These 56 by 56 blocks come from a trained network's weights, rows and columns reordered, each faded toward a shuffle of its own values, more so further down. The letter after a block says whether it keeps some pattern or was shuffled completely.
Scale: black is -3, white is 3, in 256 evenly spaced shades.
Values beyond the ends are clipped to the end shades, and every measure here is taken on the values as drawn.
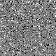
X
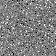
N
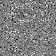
X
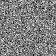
N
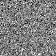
X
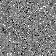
N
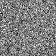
N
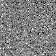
X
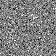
X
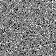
N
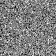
N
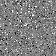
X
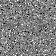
N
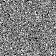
N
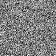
X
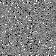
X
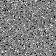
N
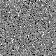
N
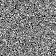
X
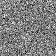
N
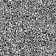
N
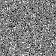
N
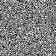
X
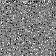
X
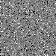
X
